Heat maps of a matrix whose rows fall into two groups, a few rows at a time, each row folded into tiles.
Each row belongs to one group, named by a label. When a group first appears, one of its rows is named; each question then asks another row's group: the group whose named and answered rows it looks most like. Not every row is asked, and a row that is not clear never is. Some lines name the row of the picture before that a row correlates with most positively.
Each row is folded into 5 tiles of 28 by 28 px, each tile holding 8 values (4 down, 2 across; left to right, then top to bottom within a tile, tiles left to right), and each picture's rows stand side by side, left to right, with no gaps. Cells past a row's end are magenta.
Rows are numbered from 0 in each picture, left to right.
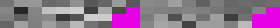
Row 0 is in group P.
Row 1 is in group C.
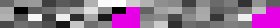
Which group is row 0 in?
P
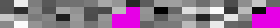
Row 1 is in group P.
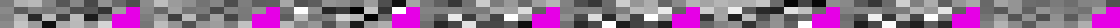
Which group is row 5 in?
C
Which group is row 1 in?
C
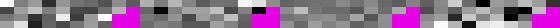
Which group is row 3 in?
C
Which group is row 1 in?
P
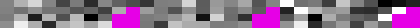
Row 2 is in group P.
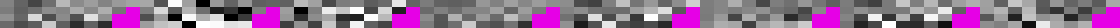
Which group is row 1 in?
C
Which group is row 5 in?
C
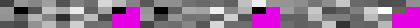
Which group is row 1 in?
P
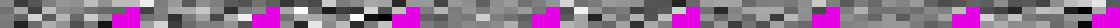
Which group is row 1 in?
P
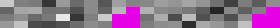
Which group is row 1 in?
C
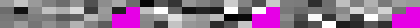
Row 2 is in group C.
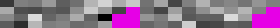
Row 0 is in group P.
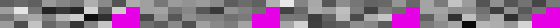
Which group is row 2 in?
P
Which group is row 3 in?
C
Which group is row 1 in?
C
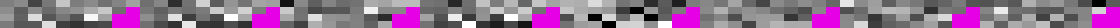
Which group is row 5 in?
C
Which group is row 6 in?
P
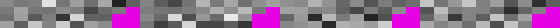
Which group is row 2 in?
C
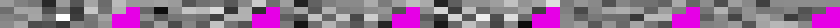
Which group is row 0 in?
P
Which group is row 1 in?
P
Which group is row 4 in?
P
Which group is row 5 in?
C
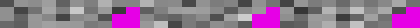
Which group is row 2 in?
P
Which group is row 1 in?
P
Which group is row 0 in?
P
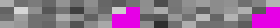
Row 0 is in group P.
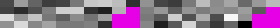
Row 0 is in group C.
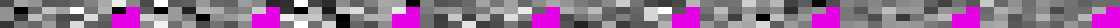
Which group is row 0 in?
P
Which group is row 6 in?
P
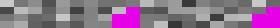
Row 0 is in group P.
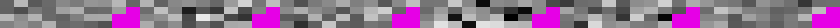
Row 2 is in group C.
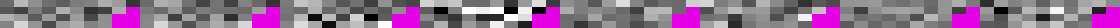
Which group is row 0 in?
C
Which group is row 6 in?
P
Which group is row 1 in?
C
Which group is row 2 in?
C
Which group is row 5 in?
P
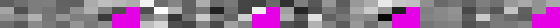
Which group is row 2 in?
P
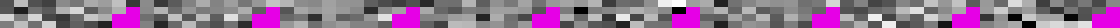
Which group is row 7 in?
C
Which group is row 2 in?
P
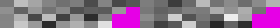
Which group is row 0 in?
C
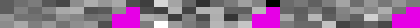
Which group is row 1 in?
C
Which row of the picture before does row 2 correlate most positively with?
1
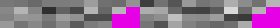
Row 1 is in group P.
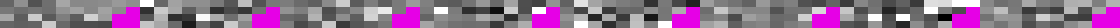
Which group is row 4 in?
C
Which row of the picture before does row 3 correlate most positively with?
0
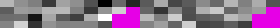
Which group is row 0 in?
P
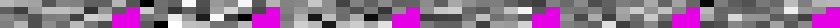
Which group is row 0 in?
P
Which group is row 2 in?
C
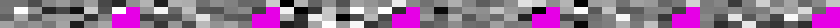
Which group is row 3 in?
P
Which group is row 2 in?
P
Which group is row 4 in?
C
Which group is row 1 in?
C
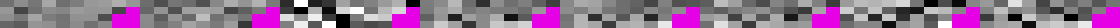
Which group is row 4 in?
C
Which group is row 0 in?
P
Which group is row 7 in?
C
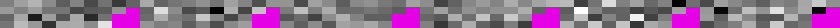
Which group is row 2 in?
C
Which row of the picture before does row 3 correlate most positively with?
1
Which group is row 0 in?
C
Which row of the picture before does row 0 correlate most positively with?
4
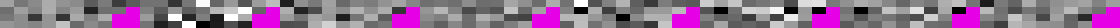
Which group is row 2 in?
P
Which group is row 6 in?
P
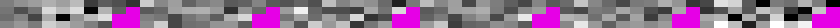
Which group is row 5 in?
C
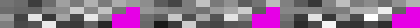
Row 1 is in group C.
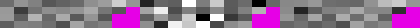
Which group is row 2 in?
P
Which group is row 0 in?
P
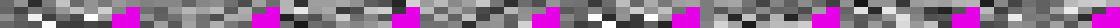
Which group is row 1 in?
P
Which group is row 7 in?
P
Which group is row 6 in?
C
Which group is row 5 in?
C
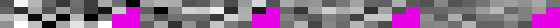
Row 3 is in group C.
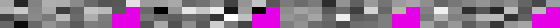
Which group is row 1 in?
P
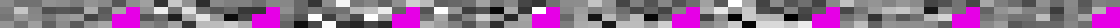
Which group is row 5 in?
C
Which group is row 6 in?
P
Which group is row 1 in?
C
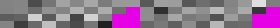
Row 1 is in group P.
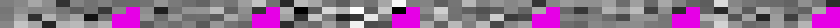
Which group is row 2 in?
P
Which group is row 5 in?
C
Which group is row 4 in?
P
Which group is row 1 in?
P
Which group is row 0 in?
C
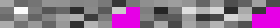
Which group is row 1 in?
P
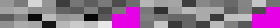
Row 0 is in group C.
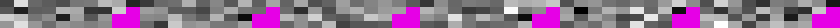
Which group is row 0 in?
C
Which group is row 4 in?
P
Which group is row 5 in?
C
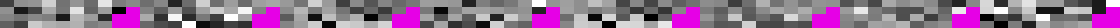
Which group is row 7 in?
C
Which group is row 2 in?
C
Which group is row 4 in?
C
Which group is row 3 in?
P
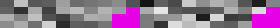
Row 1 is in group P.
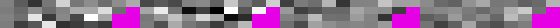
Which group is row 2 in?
P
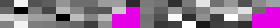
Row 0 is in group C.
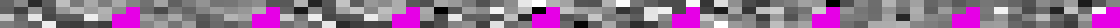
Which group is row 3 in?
P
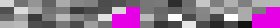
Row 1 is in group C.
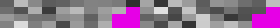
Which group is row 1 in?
C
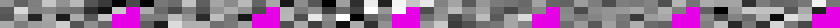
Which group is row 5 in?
P
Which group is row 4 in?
P
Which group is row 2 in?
P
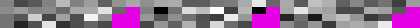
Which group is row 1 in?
P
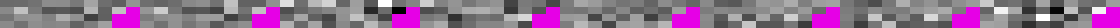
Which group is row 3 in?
P
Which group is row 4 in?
C
